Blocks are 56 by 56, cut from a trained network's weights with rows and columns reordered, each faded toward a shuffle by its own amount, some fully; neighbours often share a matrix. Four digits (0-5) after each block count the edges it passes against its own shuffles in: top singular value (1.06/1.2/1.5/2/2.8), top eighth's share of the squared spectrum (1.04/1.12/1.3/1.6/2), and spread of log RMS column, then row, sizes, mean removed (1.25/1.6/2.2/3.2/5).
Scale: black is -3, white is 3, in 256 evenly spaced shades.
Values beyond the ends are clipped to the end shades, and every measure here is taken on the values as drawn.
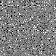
3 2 0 2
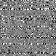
4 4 1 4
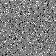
0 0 0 0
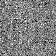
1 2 0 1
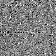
1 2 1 1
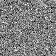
0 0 0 0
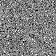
0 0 0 0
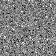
0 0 0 0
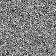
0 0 0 1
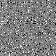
2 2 0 2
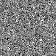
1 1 0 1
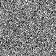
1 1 0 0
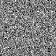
2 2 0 1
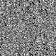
2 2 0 1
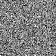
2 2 0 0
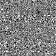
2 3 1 2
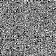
2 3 1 1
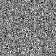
2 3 1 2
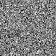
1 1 0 1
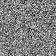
0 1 0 0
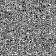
2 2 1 1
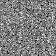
2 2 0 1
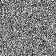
1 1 0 0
